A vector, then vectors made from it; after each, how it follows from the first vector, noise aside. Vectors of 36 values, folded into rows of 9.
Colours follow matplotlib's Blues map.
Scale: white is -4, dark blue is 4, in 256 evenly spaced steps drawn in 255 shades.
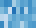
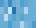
partly zeroed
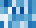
scaled up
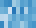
copied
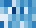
scaled up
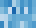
copied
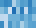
copied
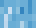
partly zeroed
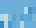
partly zeroed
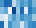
scaled up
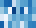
scaled up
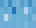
partly zeroed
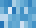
copied
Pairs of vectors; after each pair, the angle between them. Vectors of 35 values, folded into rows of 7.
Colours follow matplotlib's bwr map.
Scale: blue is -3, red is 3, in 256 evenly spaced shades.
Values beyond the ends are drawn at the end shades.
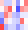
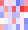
partly aligned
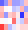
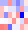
nearly parallel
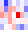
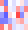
orthogonal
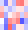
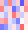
orthogonal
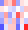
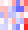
partly aligned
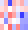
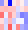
nearly parallel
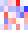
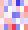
partly opposed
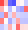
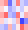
partly aligned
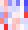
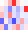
partly opposed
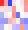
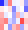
nearly opposite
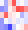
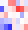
nearly parallel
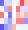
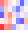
nearly opposite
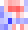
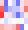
partly opposed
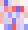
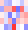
nearly parallel
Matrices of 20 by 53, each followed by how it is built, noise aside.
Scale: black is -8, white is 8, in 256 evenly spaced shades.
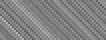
Toeplitz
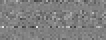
uneven rows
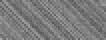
Toeplitz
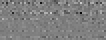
uneven rows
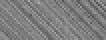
Toeplitz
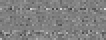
uneven rows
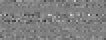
uneven rows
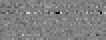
uneven rows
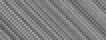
Toeplitz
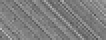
Toeplitz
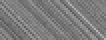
Toeplitz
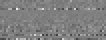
uneven rows
